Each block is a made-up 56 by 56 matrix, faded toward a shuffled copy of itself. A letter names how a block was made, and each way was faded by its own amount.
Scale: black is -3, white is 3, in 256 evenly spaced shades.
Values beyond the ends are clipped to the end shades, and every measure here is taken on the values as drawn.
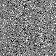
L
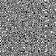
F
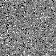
L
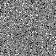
L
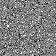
L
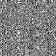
F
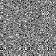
F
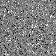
L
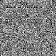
F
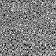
F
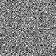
F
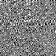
F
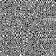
F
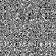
F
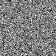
L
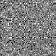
F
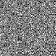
F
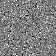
L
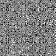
F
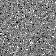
L
